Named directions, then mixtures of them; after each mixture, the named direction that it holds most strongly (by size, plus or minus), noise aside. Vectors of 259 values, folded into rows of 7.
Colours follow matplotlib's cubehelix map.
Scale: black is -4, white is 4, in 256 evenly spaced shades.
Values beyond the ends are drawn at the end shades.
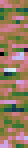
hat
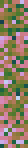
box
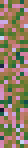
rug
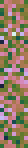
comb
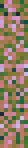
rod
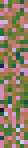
rug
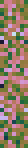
comb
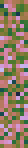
rod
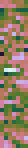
hat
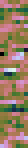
hat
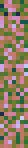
rod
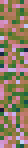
rug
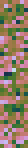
box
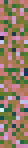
comb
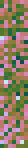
box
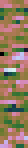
hat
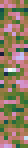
hat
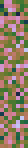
rod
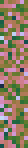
comb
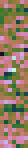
hat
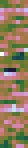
hat
